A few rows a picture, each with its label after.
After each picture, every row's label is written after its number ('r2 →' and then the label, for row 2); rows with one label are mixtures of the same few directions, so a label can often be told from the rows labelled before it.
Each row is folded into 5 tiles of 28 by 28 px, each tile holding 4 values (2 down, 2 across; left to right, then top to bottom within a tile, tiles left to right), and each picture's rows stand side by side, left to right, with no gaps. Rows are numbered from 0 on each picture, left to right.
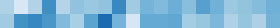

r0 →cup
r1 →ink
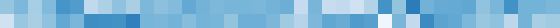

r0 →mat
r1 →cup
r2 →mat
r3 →mat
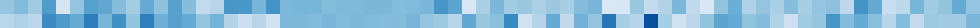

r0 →ink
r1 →mat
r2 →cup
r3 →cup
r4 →cup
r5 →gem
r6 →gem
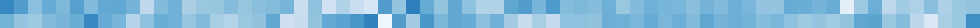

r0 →gem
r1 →gem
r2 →mat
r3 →mat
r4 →ink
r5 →mat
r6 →gem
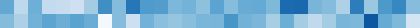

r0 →mat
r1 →gem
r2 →gem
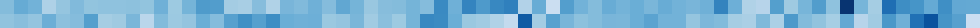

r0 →cup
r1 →mat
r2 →ink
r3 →mat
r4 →gem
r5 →gem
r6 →gem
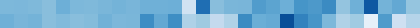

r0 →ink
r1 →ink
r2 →mat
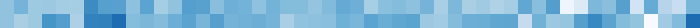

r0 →ink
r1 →gem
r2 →mat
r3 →mat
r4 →gem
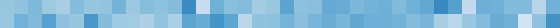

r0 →cup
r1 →ink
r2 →gem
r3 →cup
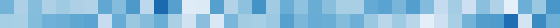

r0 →mat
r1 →gem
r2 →mat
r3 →mat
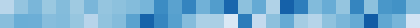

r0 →gem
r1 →mat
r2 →gem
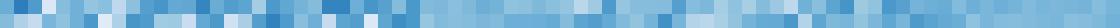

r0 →cup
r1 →cup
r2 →cup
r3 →mat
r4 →cup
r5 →mat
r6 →gem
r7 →cup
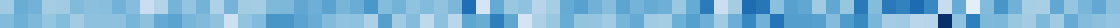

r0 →gem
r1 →gem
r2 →mat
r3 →ink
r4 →cup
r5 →gem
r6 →mat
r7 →gem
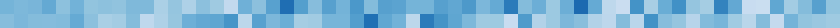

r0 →ink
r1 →mat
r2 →gem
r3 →mat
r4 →gem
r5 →gem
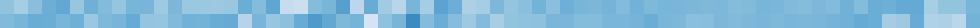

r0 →gem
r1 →mat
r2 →gem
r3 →gem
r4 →gem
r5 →mat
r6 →ink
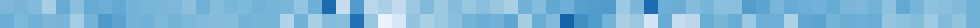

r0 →ink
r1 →ink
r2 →ink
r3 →mat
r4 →mat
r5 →cup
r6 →ink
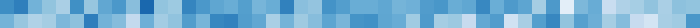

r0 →gem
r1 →gem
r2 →gem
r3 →cup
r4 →gem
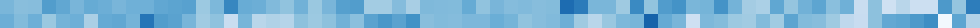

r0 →cup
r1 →mat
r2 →mat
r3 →ink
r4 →gem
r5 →gem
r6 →mat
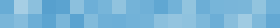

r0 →gem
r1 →cup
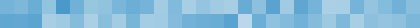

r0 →ink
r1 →mat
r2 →gem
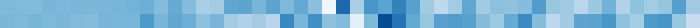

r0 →cup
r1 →mat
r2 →ink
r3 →cup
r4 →cup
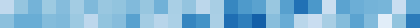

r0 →gem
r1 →ink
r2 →cup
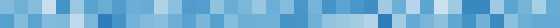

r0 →ink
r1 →gem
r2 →mat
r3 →gem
